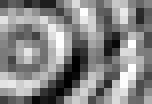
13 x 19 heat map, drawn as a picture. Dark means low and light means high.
On average the colour sits 50% of the way up the scale. Concentric rings centre on the middle left. No overall slope runs across the table.
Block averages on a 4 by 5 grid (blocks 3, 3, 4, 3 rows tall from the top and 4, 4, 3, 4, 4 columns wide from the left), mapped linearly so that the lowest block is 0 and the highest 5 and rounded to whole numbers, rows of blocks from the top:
4 2 5 4 3
3 5 3 2 3
4 4 0 3 5
4 1 3 4 4
